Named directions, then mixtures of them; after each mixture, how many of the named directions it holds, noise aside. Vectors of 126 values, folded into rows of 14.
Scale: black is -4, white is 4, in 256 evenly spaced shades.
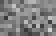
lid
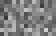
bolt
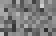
one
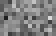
two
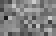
two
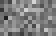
two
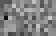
two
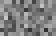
one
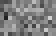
two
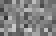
one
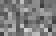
two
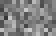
one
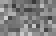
two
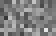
one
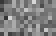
two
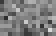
one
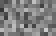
one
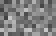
one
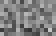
two
